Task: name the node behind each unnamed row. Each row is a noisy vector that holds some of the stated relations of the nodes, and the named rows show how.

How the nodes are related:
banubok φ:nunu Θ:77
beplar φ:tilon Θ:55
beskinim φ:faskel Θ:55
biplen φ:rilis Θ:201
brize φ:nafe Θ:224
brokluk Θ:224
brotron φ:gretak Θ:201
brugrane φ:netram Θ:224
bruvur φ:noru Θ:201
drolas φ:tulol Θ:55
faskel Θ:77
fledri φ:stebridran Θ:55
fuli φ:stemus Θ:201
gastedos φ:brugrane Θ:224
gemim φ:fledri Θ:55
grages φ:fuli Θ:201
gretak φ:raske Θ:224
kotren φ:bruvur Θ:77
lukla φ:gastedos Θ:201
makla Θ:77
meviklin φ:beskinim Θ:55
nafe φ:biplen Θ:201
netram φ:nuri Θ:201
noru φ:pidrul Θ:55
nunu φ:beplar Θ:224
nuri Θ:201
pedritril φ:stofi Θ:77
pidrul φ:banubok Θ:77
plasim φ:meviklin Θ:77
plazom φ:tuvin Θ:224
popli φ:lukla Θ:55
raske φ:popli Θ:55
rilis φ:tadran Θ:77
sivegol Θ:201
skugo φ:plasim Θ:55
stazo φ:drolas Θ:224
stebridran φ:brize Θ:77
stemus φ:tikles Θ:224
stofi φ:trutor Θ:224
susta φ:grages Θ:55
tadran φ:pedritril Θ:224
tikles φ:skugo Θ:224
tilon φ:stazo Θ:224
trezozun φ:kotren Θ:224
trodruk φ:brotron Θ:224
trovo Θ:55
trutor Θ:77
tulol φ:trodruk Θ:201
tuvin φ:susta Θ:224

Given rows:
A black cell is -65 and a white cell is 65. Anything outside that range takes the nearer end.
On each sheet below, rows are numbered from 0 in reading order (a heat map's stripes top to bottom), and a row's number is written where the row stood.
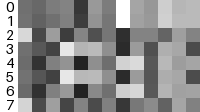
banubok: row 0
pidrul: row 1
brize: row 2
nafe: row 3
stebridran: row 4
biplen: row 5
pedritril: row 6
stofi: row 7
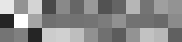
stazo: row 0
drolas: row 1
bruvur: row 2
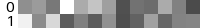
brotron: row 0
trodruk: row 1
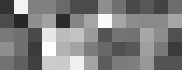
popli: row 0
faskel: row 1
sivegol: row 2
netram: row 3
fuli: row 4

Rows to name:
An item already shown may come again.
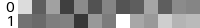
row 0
brokluk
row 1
banubok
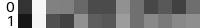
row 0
popli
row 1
noru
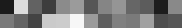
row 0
susta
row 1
grages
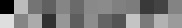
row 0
skugo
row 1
nunu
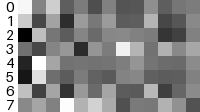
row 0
gretak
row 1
stemus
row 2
skugo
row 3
makla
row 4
drolas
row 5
trovo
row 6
tikles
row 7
tulol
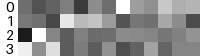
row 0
kotren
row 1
sivegol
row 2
beplar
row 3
trodruk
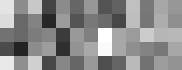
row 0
tilon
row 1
trezozun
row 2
banubok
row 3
plasim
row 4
stazo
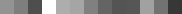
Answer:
lukla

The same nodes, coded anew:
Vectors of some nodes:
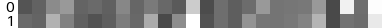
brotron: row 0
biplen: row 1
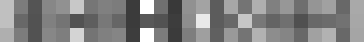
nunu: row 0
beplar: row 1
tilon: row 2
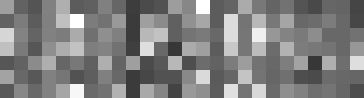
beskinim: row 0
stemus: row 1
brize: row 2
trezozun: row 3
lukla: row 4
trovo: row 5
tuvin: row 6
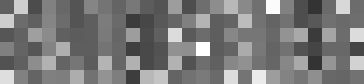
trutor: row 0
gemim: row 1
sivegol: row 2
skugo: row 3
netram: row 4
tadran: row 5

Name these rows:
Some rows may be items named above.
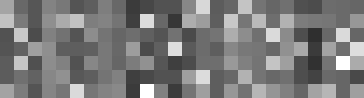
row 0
trovo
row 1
trezozun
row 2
makla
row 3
sivegol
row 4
pidrul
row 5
susta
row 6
stazo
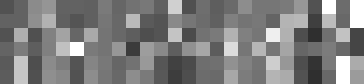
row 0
tulol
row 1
bruvur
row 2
faskel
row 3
stemus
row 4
banubok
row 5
kotren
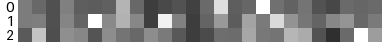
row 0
popli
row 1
gretak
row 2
kotren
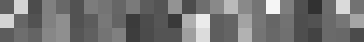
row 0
stebridran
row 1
noru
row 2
susta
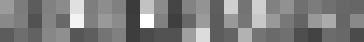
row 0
brokluk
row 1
trodruk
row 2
susta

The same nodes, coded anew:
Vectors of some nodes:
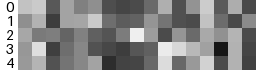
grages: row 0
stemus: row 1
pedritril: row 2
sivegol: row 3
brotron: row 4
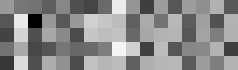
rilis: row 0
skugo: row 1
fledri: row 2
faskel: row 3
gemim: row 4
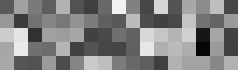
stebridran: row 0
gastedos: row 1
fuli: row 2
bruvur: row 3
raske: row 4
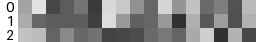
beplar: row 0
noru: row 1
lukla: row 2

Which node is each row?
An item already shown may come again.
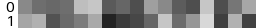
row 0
trodruk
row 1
brotron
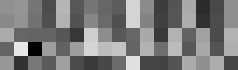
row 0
nunu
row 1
nunu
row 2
noru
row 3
skugo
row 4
kotren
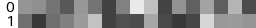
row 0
makla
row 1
gretak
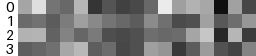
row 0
bruvur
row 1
brokluk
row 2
lukla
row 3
trezozun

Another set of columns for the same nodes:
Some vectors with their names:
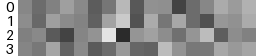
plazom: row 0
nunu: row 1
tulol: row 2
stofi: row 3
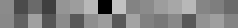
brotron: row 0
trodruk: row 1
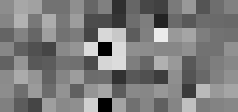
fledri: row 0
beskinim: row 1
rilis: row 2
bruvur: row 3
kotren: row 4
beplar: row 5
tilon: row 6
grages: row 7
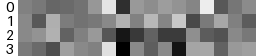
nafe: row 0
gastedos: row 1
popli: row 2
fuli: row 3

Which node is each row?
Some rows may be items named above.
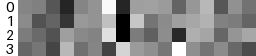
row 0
tulol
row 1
brotron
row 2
fuli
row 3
faskel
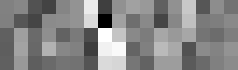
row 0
tulol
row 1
grages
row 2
stebridran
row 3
banubok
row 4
kotren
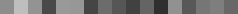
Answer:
drolas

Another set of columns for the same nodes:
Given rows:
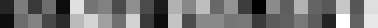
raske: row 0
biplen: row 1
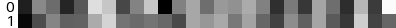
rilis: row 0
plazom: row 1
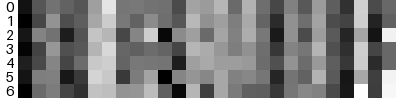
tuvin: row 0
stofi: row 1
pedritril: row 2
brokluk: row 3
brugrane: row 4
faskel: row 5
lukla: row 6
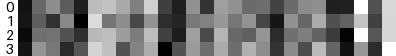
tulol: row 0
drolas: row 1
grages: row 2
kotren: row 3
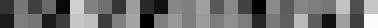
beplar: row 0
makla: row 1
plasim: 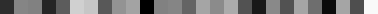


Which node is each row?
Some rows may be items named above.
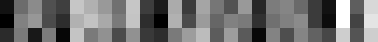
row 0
fuli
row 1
bruvur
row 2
susta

